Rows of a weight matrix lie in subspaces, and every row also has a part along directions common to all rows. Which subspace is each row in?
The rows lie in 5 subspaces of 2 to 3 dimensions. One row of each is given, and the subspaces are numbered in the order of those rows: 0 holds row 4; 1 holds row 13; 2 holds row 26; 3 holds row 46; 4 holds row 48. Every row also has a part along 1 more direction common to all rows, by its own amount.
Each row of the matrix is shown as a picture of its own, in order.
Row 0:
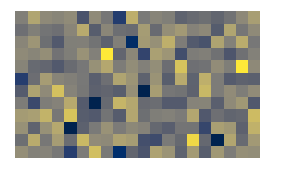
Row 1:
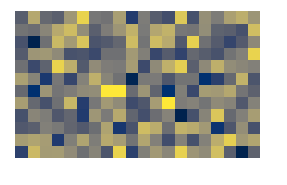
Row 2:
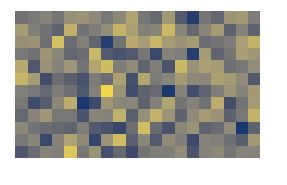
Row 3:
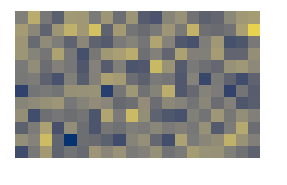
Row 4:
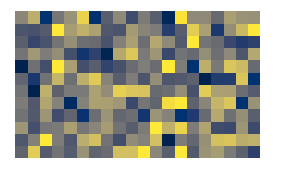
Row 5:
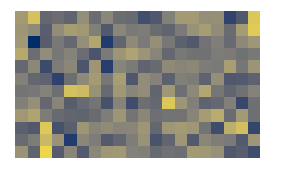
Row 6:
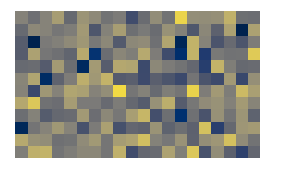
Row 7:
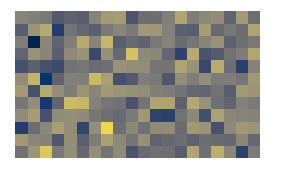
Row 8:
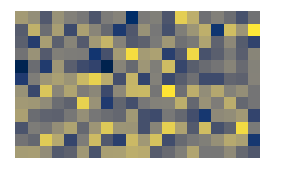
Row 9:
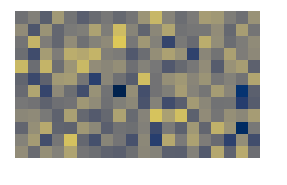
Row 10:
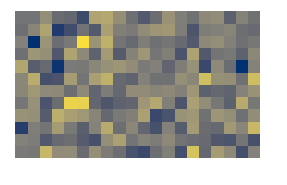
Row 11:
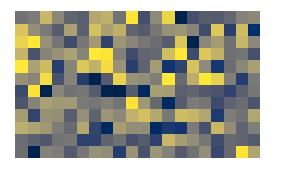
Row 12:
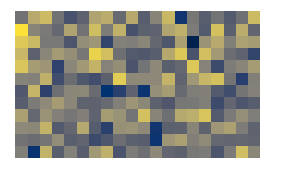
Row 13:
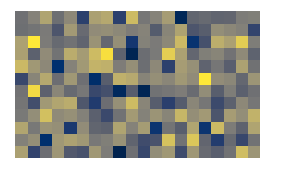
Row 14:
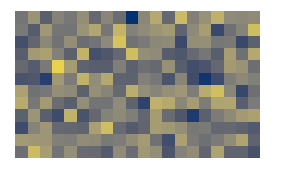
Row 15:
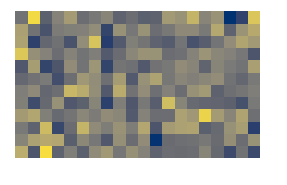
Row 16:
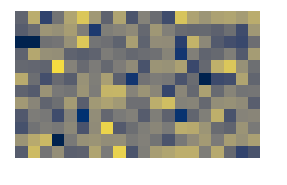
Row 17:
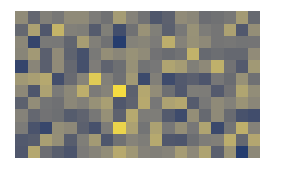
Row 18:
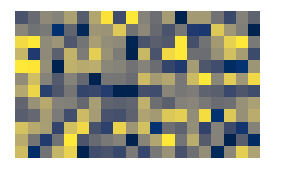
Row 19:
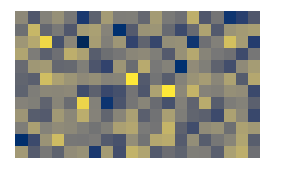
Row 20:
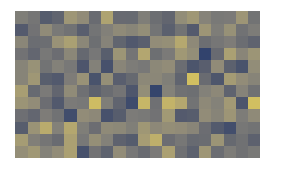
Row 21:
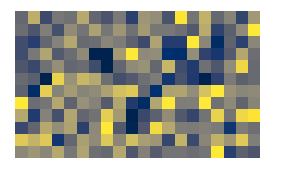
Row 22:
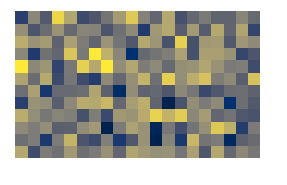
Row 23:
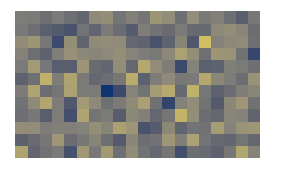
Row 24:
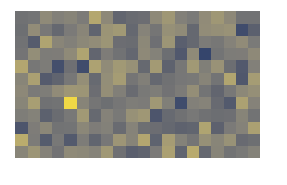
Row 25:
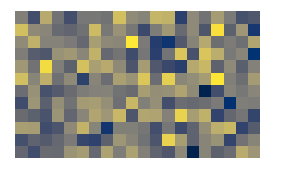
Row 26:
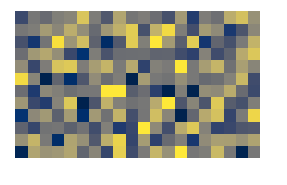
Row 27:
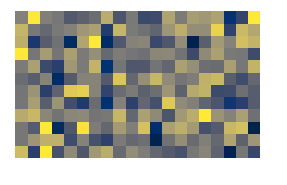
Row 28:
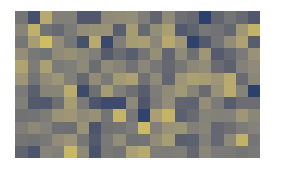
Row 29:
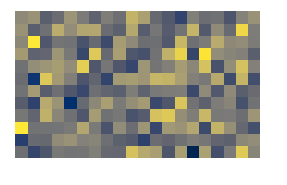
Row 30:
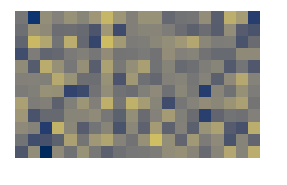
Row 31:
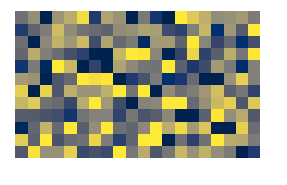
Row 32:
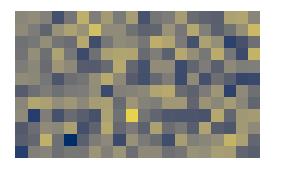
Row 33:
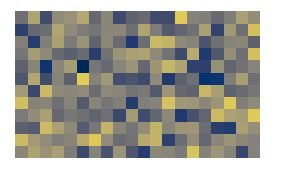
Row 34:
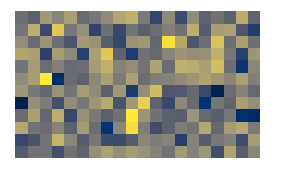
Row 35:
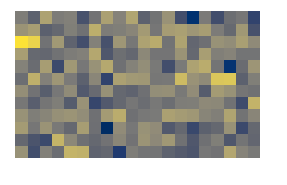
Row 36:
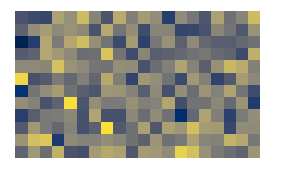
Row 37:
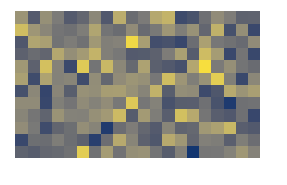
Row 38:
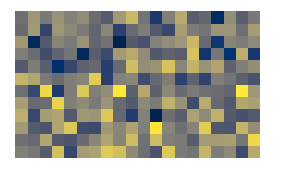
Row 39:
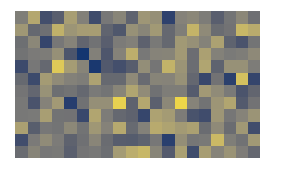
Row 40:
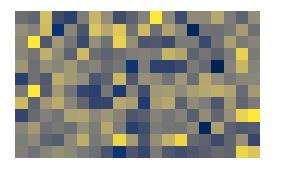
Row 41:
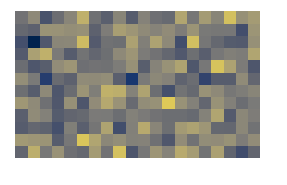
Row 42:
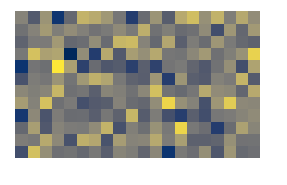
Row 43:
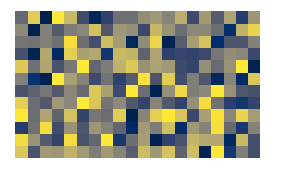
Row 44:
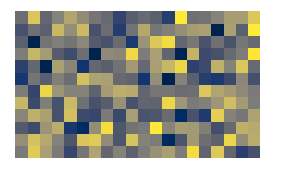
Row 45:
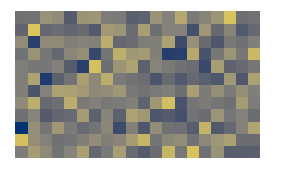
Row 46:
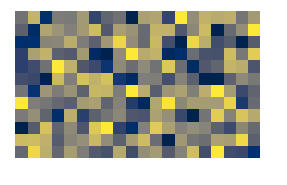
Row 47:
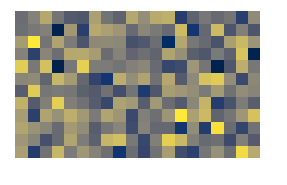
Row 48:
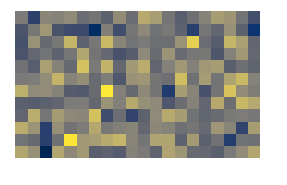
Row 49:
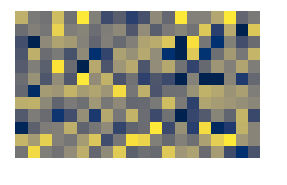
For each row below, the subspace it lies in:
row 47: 3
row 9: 3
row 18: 1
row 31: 1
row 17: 3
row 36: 2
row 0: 1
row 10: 0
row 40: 3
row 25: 1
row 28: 2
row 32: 4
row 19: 2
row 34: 3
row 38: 3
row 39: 0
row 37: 1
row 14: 3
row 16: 2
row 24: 0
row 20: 1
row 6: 0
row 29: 0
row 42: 3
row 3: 4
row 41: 2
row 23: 2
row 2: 2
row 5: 4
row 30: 4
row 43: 3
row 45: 0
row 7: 0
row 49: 0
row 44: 1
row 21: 3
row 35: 2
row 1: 2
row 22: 3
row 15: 4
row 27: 4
